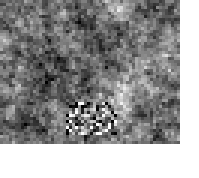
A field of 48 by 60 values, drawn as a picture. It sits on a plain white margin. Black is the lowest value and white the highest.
The halves do not mirror each other. An odd patch, rougher than its surroundings, sits in the bottom middle. No row or column stands out. The bottom middle is the roughest part.
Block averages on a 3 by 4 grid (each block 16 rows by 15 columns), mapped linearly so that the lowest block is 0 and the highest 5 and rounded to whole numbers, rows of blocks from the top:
3232 | 2045 | 1352
